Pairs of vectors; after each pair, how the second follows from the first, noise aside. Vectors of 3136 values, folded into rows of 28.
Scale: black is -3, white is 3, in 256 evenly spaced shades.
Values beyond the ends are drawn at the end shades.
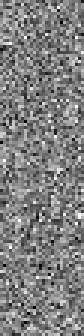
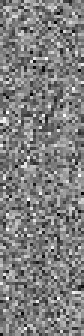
reversed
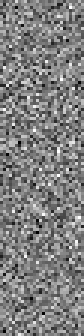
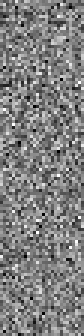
sign-scrambled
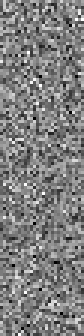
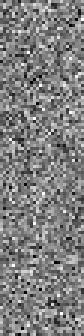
sign-scrambled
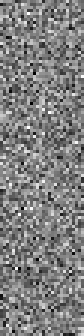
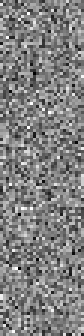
sign-scrambled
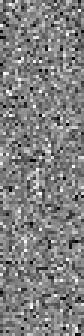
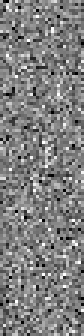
reversed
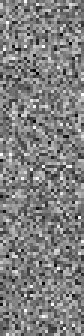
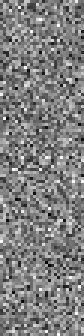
reversed
